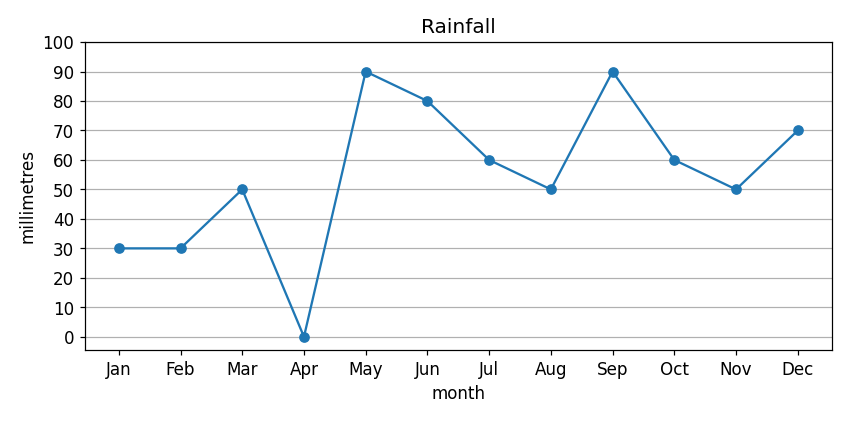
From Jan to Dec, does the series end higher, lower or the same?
higher
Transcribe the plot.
Title: Rainfall
x-axis: month, ticks Jan Feb Mar Apr May Jun Jul Aug Sep Oct Nov Dec
y-axis: millimetres, ticks 0 10 20 30 40 50 60 70 80 90 100
Values:
30 30 50 0 90 80 60 50 90 60 50 70
